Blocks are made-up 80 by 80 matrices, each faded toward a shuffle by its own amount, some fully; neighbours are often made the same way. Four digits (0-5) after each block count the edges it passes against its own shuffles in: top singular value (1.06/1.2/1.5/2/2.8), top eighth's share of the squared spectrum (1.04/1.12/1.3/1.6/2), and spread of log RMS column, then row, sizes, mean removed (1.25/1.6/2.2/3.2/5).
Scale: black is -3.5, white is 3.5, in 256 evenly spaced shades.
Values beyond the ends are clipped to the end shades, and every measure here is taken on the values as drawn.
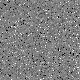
2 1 0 0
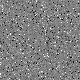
0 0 0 0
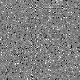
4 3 1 1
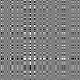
5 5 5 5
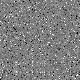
3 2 0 0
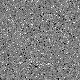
2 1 0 0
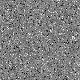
2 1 0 0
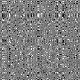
5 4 3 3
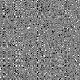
4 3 2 2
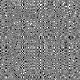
5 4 3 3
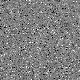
3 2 0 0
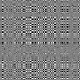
5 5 4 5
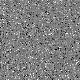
3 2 0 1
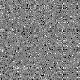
4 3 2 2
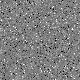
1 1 0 0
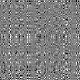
5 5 4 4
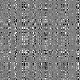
5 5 4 3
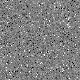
2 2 1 0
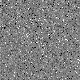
1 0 0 0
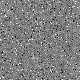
1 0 0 0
